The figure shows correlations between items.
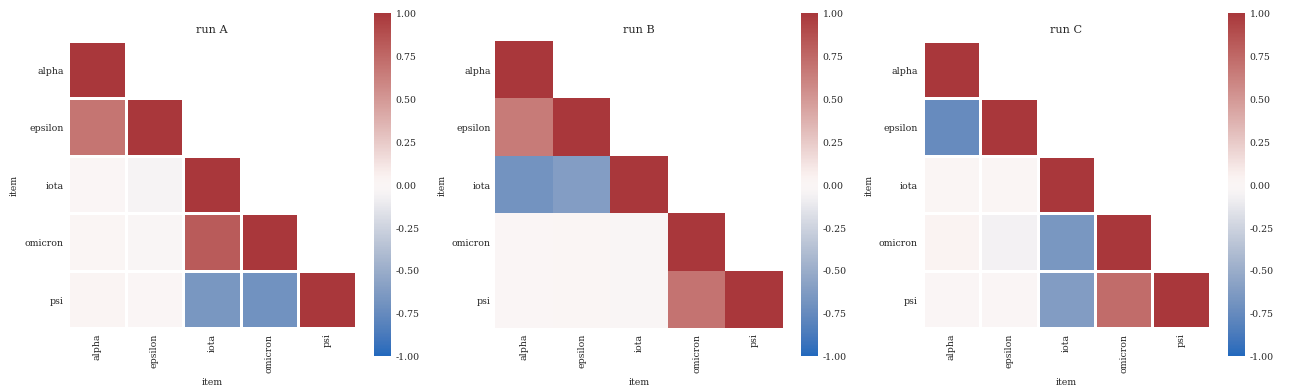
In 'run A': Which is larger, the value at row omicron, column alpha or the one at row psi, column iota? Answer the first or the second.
the first
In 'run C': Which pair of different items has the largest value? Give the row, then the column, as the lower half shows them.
psi, omicron
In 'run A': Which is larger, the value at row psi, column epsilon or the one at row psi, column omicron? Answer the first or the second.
the first
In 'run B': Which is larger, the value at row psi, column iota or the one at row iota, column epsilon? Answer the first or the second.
the first
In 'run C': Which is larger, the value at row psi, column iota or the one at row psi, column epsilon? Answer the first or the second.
the second
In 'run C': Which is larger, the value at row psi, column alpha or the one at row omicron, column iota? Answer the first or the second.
the first
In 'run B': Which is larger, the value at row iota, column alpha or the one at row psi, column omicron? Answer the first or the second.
the second
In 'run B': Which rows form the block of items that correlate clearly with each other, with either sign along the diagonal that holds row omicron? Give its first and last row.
omicron to psi
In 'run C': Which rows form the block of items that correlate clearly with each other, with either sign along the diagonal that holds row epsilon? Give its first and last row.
alpha to epsilon
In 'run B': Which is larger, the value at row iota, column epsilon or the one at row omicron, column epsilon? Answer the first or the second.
the second
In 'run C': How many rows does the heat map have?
5
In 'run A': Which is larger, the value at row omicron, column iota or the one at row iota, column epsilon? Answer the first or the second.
the first
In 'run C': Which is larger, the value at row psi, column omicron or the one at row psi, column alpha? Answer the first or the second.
the first
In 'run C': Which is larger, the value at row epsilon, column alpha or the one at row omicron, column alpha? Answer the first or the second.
the second
